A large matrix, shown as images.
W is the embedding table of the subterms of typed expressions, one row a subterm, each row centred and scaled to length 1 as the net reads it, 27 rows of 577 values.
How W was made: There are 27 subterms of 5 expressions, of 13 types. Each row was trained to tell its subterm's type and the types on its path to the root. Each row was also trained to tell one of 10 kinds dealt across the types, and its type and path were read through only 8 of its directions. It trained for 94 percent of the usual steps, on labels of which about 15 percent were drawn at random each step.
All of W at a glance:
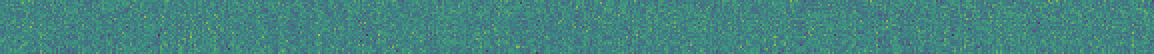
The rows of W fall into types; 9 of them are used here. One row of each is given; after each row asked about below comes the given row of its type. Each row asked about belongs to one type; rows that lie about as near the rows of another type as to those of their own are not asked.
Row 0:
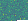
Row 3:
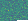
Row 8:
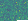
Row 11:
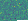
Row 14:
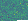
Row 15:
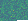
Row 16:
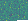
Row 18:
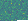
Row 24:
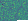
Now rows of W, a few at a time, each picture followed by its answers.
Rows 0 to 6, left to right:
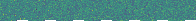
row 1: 16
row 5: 15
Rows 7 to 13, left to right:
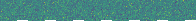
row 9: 16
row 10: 8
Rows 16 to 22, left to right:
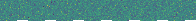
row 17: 14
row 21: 15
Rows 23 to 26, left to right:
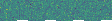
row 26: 24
